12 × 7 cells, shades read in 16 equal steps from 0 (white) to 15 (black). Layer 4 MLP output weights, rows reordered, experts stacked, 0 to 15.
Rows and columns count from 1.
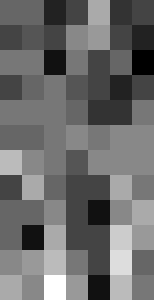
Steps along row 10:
up down up same down up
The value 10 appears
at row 2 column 2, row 4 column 4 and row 7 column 4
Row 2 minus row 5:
3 2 3 -2 -6 -1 5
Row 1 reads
9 9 13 11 5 12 11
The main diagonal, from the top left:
9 10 14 10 12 7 7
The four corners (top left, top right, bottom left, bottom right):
9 11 5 8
